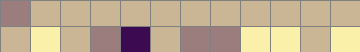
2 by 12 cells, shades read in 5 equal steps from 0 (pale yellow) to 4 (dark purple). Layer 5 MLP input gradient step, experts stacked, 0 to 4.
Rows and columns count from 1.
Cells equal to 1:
15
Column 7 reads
1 2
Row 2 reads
1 0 1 2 4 1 2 2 0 0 1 0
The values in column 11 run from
1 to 1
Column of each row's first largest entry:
1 5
